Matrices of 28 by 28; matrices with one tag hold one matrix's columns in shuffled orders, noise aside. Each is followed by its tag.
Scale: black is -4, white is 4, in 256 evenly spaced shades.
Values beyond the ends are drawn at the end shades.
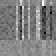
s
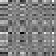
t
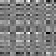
t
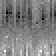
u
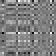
t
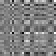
t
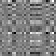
t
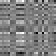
t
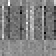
s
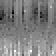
u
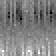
u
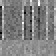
s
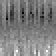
u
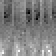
u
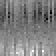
u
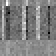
s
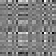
t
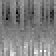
u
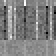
s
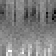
u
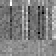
s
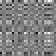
t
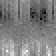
u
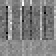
s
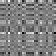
t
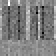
s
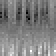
u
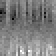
u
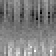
u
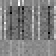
s
